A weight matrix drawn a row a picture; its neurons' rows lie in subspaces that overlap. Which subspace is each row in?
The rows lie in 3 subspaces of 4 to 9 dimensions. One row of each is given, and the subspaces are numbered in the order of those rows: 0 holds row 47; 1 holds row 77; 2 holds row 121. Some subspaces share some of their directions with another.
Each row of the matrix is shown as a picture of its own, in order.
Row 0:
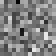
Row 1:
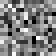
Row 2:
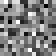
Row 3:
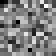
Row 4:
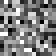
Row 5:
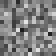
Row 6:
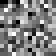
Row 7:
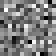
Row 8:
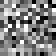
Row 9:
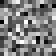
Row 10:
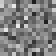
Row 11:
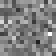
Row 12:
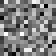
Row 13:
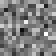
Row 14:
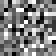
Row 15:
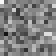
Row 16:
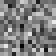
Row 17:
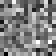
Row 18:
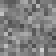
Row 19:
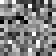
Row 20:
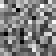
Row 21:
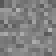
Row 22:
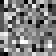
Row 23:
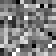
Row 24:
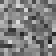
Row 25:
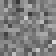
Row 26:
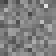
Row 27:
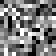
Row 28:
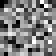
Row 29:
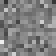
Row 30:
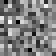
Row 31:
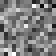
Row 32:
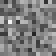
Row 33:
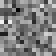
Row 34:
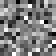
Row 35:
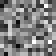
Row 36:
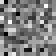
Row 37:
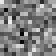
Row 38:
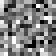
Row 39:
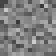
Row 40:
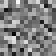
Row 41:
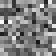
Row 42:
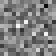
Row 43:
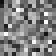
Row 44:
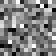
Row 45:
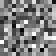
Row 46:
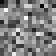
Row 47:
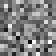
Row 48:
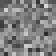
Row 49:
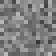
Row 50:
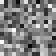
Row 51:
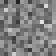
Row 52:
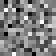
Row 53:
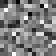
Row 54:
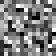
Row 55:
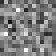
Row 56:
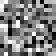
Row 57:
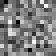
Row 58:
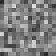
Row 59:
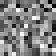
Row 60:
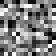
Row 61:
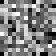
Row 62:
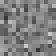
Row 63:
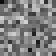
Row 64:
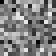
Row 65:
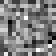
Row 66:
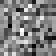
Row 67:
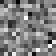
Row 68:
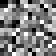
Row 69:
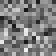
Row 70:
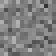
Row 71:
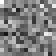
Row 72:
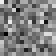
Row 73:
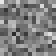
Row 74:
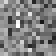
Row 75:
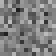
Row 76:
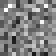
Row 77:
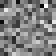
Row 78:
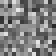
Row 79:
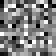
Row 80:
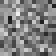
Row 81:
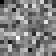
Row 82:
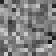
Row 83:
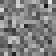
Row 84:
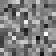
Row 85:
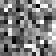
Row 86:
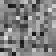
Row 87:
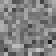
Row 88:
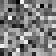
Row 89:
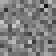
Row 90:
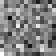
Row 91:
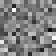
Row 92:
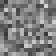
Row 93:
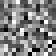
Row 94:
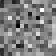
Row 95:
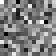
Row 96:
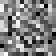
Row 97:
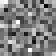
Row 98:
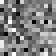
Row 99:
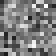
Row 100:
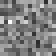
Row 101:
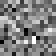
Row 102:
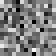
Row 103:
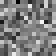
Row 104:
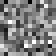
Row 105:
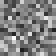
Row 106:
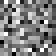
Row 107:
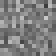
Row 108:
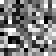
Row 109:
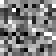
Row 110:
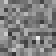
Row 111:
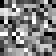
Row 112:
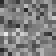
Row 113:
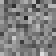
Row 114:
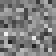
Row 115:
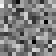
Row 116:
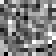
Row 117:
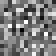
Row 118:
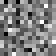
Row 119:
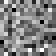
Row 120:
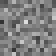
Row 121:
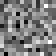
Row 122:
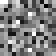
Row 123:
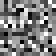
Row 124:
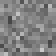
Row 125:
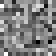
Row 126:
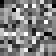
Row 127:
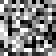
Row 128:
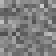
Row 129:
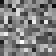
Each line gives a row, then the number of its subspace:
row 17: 1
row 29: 2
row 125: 1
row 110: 2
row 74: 0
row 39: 2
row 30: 1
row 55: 2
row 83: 0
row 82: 1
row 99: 0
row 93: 2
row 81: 1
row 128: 1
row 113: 0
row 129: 2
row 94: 0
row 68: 1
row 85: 0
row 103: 1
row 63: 1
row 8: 0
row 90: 0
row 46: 2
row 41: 1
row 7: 0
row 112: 0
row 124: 0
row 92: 2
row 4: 1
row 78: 1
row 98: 0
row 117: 2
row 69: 2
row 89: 0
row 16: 0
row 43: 1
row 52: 2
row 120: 2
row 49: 1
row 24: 0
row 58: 0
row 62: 2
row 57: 1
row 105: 0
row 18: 0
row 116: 1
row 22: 0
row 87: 2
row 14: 2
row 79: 0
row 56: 1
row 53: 2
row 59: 0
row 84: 2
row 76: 0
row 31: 0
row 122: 1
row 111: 1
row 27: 2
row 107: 0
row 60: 2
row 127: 2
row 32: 1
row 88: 0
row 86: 0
